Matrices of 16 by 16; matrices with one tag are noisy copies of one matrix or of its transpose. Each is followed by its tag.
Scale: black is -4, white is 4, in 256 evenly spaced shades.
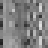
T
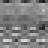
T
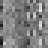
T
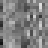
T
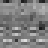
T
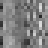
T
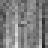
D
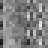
T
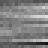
D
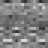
T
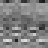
T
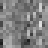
T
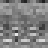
T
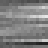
D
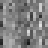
T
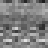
T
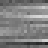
D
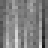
D
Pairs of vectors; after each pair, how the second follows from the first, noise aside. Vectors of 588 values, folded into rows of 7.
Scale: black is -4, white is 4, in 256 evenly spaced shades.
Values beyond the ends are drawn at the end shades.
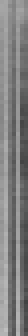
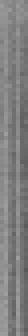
shrunk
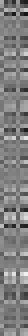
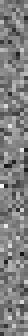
shuffled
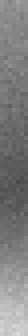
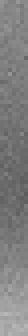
shrunk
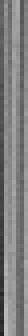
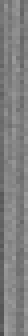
shrunk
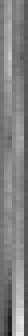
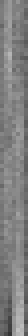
shrunk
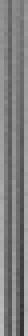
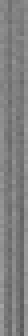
shrunk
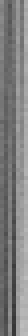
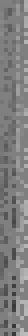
partly zeroed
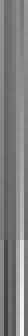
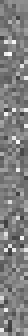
shuffled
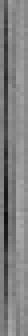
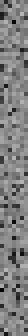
shuffled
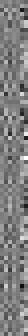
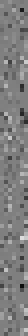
partly zeroed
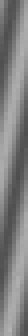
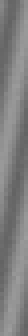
shrunk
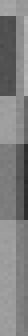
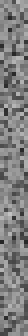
shuffled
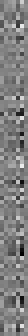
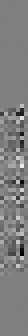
partly zeroed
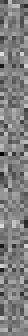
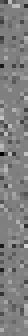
partly zeroed
